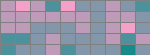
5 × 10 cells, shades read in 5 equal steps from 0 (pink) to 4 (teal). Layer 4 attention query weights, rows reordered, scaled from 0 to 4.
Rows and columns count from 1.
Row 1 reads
1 0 1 3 0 2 2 1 2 3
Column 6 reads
2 1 1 2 2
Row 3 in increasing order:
0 1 1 1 1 2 2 2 2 2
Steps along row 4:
same down down up same same down up down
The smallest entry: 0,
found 3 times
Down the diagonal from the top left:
1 1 2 1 3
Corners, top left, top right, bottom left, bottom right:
1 3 3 2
